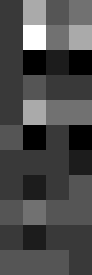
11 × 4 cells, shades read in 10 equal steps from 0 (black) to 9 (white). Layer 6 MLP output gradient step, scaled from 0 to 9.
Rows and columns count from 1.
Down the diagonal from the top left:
2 9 1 2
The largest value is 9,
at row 2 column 2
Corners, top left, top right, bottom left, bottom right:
2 4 3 2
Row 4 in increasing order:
2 2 2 3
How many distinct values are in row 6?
3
